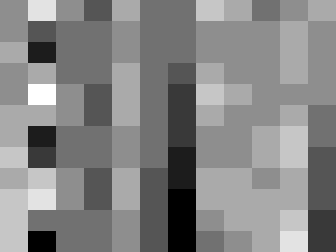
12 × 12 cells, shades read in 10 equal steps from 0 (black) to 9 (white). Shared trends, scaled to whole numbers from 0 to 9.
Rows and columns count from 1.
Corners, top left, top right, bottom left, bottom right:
5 6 7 2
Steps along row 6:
same down down up down down up down same up down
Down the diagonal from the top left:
5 3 4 4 6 4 2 5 6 6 7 2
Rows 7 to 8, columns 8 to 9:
5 5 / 5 5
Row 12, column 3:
4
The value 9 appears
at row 5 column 2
